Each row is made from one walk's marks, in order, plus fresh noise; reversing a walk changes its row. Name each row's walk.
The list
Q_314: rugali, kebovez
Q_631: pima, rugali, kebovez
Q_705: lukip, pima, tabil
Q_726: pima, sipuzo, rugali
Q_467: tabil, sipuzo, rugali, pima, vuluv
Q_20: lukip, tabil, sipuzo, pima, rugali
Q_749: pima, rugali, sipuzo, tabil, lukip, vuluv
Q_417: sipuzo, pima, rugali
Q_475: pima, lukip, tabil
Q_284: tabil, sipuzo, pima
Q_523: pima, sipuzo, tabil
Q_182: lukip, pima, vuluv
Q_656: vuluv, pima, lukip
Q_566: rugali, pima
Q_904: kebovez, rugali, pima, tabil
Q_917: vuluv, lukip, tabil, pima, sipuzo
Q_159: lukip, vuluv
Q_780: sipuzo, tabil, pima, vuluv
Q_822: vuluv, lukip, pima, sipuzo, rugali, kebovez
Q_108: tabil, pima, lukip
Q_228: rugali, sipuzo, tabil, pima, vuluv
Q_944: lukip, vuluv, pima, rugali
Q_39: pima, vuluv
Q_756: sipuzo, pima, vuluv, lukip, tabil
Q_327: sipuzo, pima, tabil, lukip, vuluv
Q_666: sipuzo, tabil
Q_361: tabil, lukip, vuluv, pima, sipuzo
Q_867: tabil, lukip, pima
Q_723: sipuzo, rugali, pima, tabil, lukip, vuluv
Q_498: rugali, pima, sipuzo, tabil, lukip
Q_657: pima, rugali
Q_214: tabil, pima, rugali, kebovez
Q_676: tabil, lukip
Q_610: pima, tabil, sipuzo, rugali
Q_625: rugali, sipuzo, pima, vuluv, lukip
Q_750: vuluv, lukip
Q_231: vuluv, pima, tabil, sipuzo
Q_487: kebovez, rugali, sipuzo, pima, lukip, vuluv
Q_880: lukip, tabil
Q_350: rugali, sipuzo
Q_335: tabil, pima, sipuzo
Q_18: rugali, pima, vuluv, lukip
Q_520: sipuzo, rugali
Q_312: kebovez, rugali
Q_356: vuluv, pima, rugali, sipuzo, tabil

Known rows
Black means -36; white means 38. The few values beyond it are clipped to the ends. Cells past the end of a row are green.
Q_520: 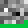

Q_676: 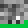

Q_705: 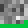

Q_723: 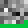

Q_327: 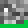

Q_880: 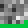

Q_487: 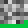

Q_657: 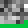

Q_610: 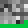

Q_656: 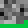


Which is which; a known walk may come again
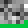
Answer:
Q_566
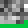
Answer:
Q_657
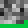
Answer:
Q_39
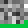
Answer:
Q_314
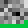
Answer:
Q_350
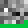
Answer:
Q_723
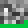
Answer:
Q_780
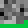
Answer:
Q_656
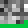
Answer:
Q_631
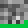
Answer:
Q_361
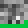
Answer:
Q_676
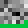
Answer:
Q_228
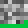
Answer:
Q_312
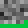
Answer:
Q_917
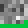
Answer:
Q_705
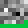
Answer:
Q_520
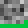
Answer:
Q_944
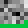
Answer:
Q_625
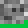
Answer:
Q_159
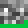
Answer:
Q_666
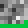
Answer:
Q_20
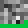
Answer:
Q_335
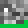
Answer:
Q_327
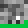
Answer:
Q_867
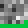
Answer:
Q_880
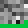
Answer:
Q_214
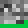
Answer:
Q_523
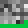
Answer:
Q_610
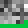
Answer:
Q_749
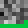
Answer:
Q_231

